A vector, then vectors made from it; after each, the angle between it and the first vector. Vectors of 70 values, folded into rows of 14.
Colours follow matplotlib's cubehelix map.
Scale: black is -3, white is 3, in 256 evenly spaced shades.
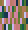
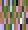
partly aligned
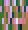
partly aligned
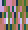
orthogonal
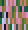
partly aligned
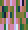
partly aligned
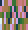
orthogonal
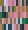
nearly parallel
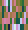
partly aligned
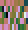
partly aligned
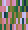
partly aligned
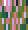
nearly parallel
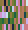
nearly opposite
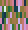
orthogonal
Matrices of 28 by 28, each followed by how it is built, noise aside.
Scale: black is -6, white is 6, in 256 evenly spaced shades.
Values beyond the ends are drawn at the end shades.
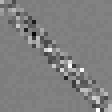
banded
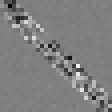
banded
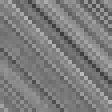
Toeplitz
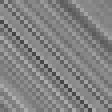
Toeplitz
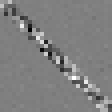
banded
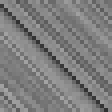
Toeplitz
